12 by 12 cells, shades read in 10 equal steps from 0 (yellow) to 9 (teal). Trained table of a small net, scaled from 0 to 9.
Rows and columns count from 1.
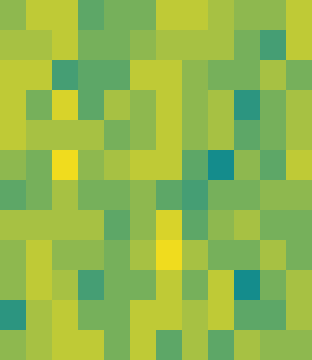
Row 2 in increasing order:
2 2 3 3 3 3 3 4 5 5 5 7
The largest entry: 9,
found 2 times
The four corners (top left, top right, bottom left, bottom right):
4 2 4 4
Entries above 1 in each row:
12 12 12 11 12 11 12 11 11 12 12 12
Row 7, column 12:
4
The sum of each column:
46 38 32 56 58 41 30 50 50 63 57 41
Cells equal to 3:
33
